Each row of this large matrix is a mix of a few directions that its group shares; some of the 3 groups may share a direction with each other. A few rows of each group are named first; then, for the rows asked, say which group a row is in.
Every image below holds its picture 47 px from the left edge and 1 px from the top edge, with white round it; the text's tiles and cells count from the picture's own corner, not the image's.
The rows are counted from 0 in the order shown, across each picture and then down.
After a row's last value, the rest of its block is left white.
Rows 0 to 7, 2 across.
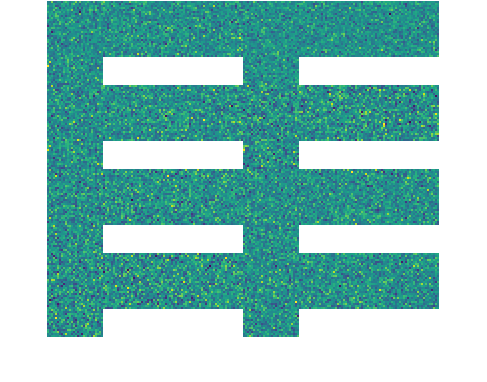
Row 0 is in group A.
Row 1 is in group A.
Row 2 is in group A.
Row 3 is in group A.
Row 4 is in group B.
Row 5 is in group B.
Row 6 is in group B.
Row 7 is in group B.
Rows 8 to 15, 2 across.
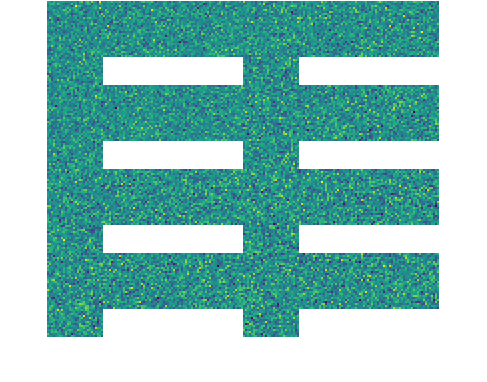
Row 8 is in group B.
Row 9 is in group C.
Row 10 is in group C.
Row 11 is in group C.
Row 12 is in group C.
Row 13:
A
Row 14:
B
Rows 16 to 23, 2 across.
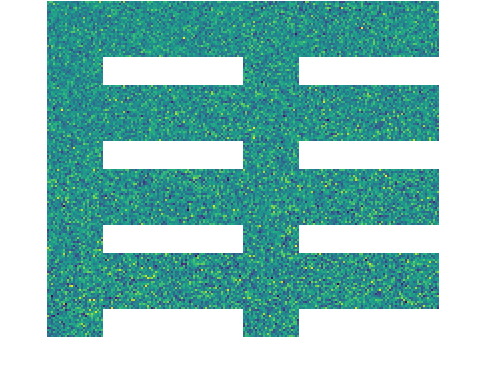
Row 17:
A
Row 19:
B
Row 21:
C
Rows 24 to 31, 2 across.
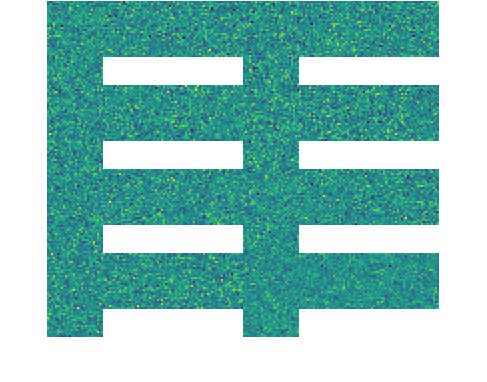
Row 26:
B
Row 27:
B
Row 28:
B
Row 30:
A
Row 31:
A
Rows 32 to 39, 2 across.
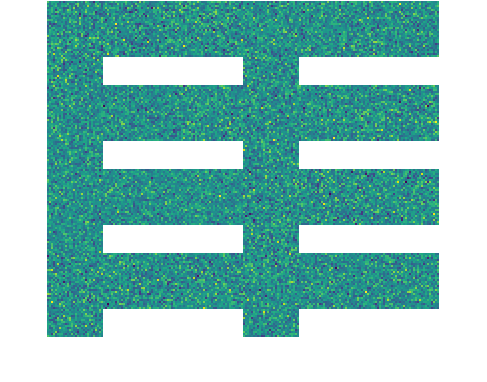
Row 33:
B
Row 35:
A
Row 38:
C
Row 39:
A
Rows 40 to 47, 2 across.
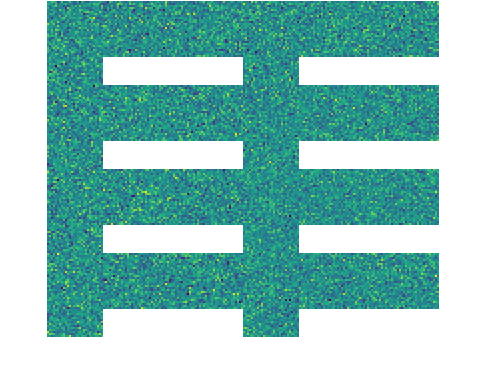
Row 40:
A
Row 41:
C
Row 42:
A
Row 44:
C
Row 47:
C
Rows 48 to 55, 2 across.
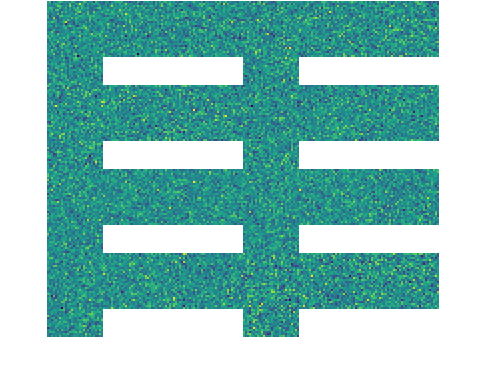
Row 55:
C
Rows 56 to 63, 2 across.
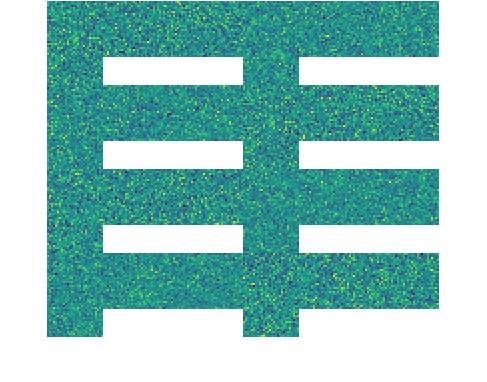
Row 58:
C
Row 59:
C
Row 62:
C
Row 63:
A
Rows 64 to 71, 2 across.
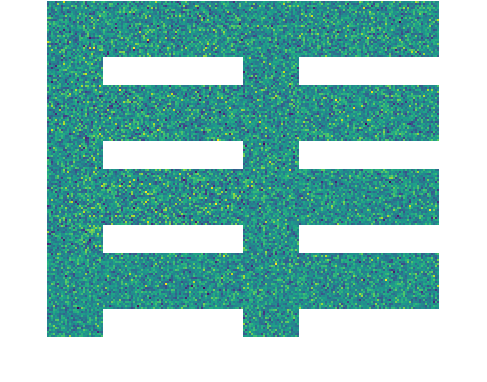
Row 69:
A
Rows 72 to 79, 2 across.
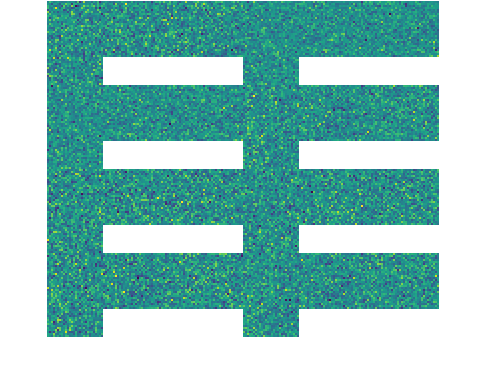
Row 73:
A
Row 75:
C
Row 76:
B
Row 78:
C
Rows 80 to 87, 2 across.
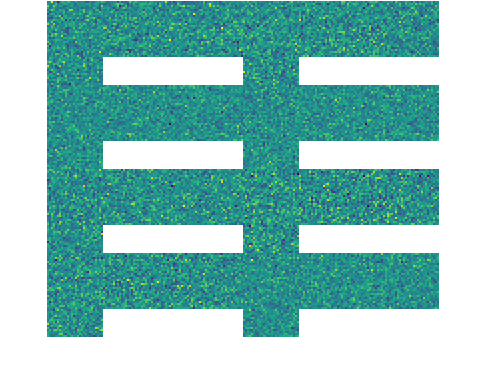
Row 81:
B
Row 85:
B
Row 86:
B
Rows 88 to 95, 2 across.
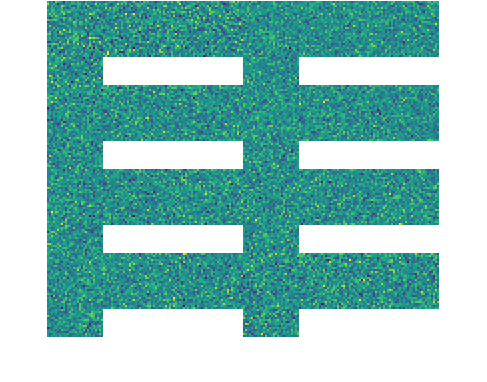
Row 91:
B
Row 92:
C
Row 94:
C
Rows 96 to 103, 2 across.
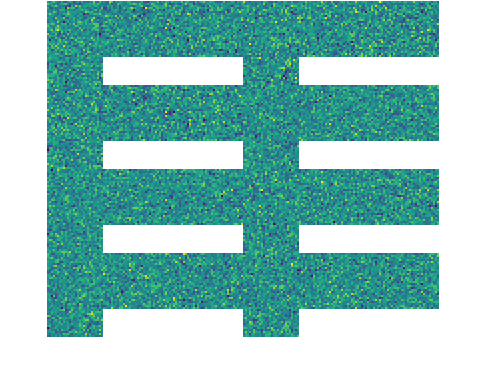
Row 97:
C
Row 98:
A
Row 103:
C
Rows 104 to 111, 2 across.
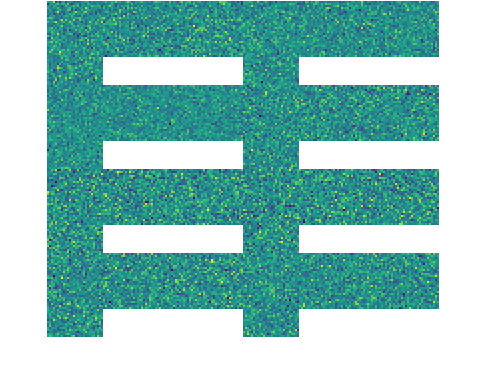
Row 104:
C
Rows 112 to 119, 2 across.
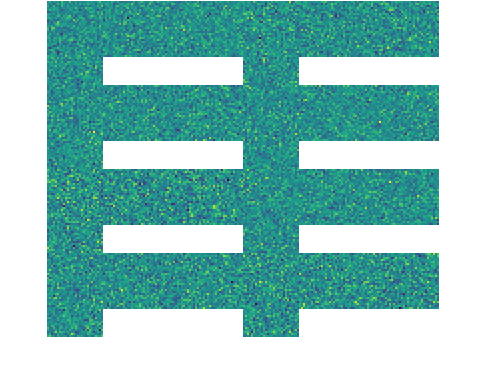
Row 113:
A
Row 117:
A
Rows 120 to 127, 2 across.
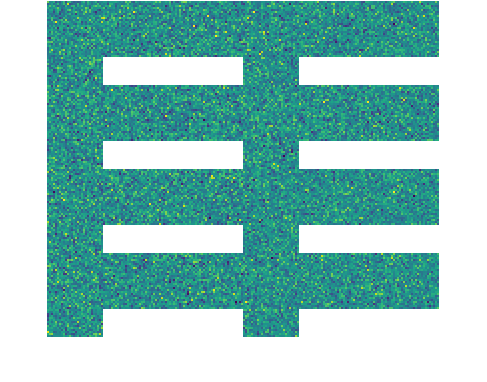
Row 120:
C
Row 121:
C
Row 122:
A
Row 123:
B
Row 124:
B
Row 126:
A
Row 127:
B
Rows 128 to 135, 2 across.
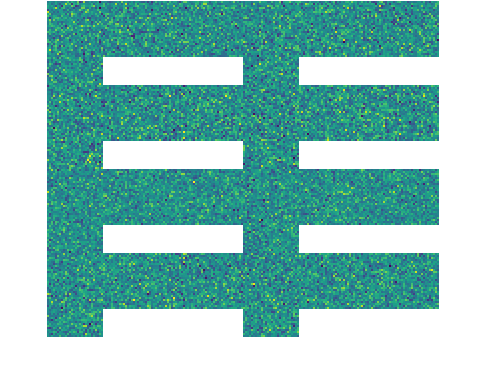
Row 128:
B
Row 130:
C
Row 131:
A
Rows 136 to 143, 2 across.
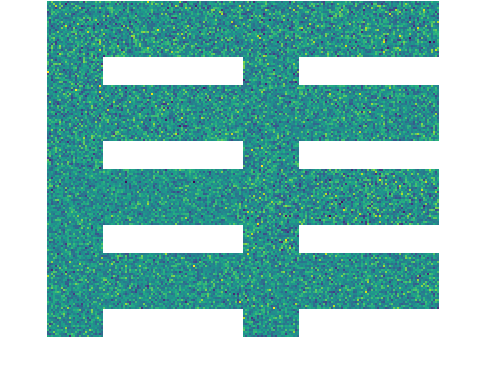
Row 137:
A
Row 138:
B
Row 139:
A
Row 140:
A
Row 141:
C
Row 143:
A
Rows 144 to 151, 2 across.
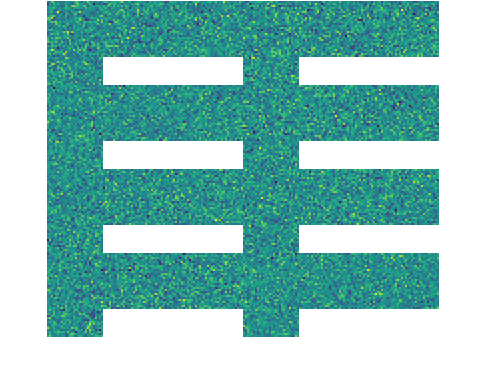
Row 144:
C
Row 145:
B
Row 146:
B
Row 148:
B
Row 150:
C
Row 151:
B
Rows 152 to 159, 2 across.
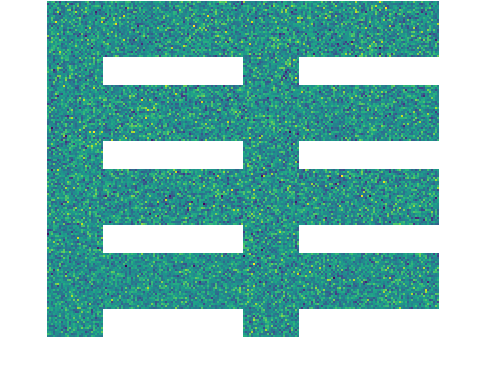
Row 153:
C
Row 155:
C
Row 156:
A
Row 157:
A
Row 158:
A
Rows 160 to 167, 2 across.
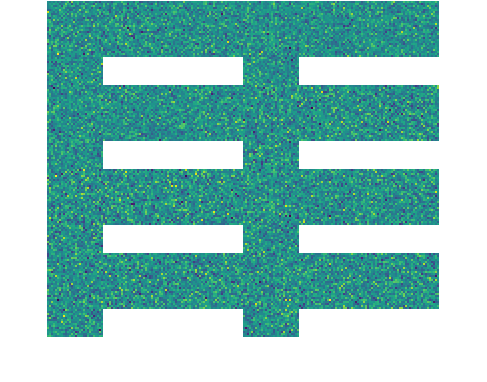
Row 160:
B
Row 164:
B
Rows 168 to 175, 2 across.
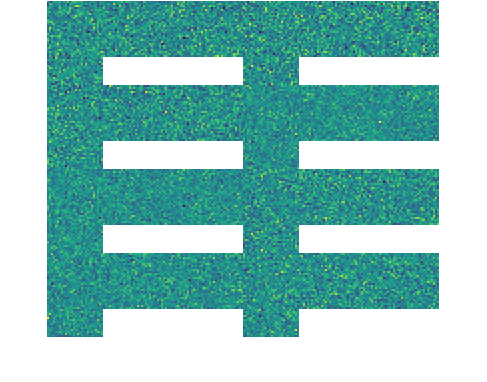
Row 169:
B
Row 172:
B
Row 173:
A
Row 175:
C
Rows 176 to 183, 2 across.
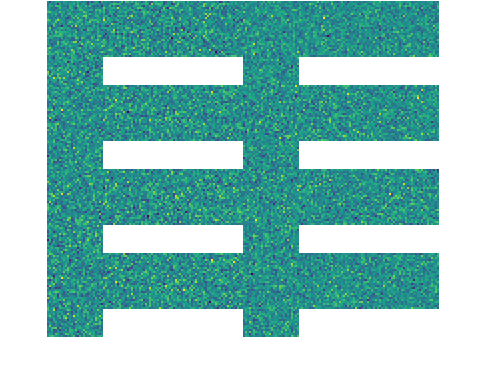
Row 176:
B
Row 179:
B
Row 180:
B
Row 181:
C
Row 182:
B
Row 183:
C
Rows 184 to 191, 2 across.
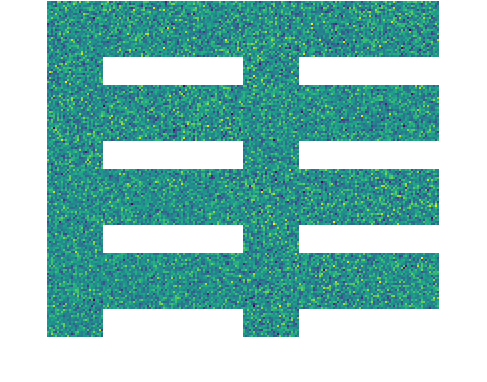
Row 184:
A
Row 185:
C
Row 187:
A
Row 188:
B
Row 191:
B
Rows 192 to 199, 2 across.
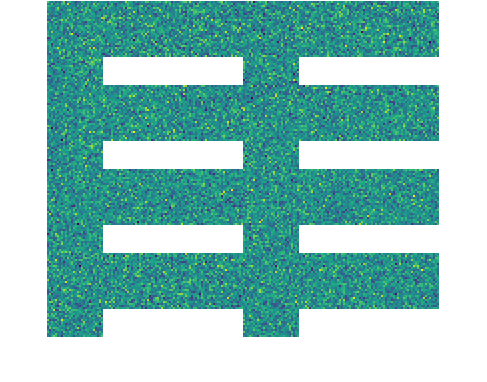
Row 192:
C
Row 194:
C
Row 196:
A
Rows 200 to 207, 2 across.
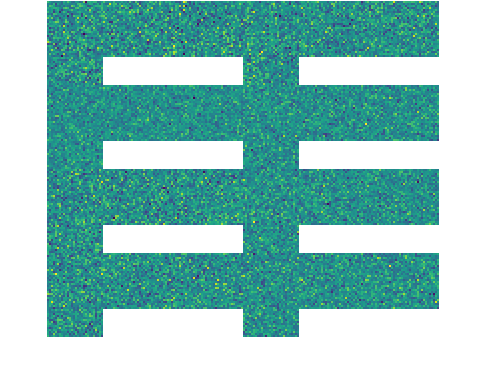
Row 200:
C
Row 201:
C
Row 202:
A
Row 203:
A
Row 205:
B
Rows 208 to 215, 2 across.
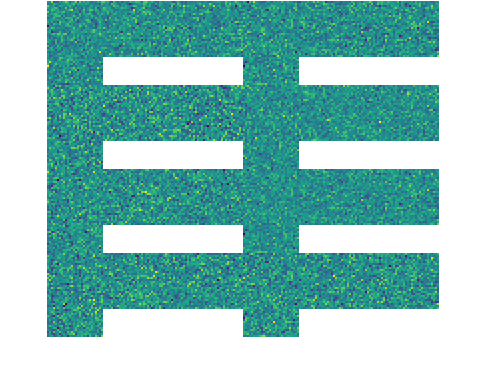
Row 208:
A
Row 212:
C
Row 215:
A
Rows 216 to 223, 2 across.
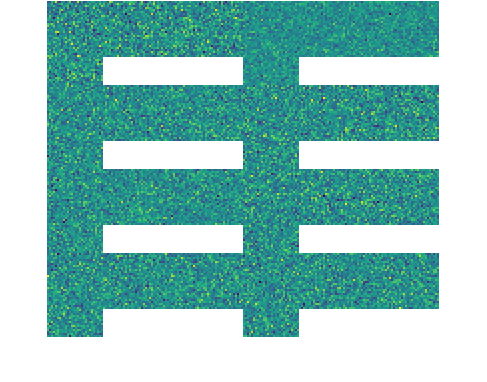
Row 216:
A
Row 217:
A
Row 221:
B
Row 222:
A
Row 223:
C
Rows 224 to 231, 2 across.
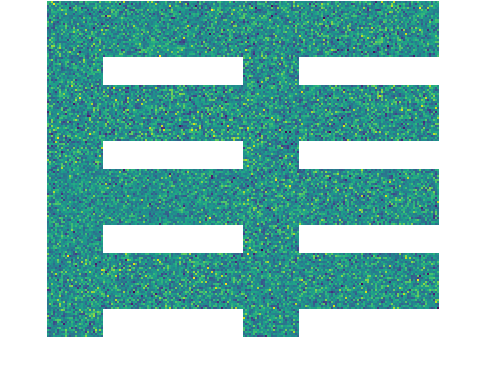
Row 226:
B
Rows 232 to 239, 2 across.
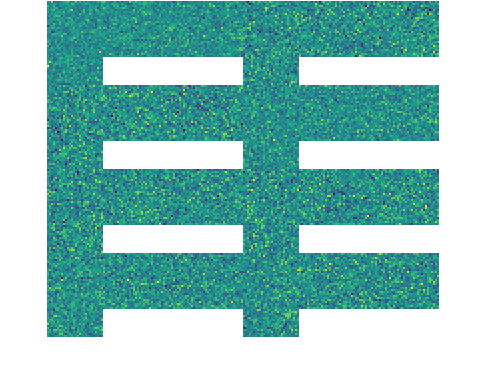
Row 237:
C
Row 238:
B
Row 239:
C
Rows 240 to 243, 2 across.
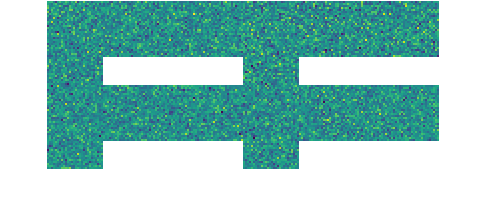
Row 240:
A
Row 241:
A
